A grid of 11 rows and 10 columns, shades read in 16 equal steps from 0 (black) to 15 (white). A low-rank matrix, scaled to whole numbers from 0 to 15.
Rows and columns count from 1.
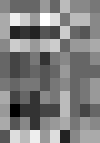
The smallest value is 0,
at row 9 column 2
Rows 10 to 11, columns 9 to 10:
9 8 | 10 10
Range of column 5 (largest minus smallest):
12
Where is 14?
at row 2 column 2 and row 11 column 4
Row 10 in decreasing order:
10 10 9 9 8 8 8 7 5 3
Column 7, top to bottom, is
11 7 12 6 8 9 8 11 11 10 2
